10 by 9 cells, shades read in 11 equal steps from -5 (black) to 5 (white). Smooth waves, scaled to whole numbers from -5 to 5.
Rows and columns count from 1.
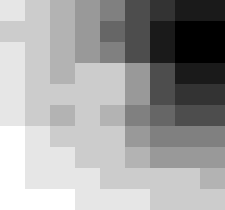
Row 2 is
3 3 2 1 -1 -2 -4 -5 -5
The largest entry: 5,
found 6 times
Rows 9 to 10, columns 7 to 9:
3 3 2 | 3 3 3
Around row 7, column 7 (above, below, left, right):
-1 1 1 0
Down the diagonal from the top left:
4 3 2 3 3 0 0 1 2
